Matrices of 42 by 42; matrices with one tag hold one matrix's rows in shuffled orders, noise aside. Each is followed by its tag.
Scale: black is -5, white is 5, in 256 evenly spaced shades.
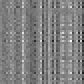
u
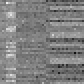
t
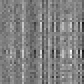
u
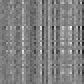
u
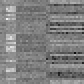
t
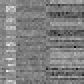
t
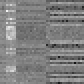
t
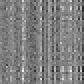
u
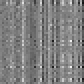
u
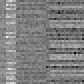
t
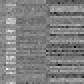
t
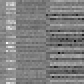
t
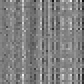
u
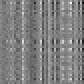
u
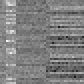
t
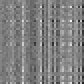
u
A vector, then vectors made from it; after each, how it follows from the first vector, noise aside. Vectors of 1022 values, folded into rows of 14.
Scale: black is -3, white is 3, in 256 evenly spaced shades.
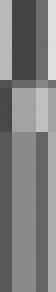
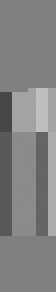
partly zeroed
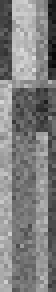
negated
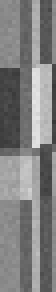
wrapped around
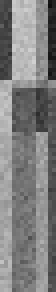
negated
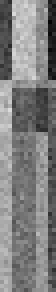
negated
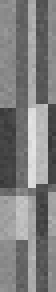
wrapped around
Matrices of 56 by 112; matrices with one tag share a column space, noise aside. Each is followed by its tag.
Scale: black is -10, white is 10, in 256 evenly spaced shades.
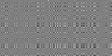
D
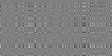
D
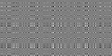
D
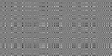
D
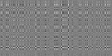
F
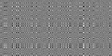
D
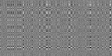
F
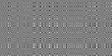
D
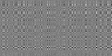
F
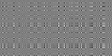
D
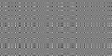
D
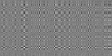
F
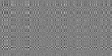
F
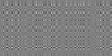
F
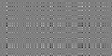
D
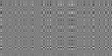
F
